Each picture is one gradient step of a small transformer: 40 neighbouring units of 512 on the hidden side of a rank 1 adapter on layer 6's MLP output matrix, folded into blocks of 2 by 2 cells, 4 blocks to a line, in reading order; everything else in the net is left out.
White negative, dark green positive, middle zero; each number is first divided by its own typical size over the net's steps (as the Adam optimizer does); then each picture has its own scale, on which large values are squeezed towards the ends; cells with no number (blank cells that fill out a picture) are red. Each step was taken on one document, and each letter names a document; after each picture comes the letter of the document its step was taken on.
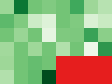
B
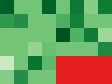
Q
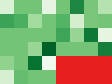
Q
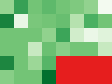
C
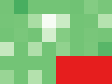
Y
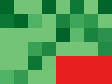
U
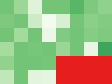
Y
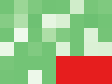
Y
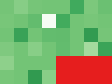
Y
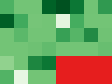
Q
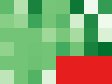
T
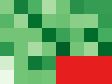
T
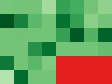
Q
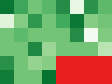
C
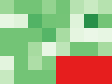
C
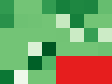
Q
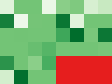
Q
